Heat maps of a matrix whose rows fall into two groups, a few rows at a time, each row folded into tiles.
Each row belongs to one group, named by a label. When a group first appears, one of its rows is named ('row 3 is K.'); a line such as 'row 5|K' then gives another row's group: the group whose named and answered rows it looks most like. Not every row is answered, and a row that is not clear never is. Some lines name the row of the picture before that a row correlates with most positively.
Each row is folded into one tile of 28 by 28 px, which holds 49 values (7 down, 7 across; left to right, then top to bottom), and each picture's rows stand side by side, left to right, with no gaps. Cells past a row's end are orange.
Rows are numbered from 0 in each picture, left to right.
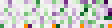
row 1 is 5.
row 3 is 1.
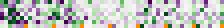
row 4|5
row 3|1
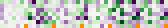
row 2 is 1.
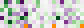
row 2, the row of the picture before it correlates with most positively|1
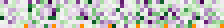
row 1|1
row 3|1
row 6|5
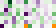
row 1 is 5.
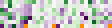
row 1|1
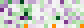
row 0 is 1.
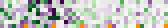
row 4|5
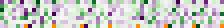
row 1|5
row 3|5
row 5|1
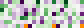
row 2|5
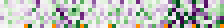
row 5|5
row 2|5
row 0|1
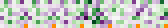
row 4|1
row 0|1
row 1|1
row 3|1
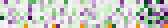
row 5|1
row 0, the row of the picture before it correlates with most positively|2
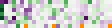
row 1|1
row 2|5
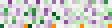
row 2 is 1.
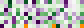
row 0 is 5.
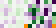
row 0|5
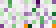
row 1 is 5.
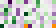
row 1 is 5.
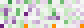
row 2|1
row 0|5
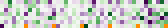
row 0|5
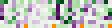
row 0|1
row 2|1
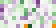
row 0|1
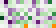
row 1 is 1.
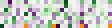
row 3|5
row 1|5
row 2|5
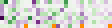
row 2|5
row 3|1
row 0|1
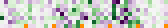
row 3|1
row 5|5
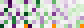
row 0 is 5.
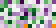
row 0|1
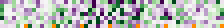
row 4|1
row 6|1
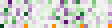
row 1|1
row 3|5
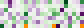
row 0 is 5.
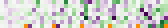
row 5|5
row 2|5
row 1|5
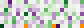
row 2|5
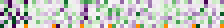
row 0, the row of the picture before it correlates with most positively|0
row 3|1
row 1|1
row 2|5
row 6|1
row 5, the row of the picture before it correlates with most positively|0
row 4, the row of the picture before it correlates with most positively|0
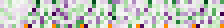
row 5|5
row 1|5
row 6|1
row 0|5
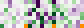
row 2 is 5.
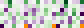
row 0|5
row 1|5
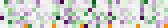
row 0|1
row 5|1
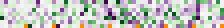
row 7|1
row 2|5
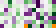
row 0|5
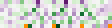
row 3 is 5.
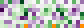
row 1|5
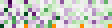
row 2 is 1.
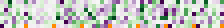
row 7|5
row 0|5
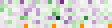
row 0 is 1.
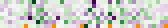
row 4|1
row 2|1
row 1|1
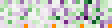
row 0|1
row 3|1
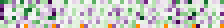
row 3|5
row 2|5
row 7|5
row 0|1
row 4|5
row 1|1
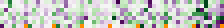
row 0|5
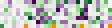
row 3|1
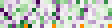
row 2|1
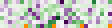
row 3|5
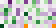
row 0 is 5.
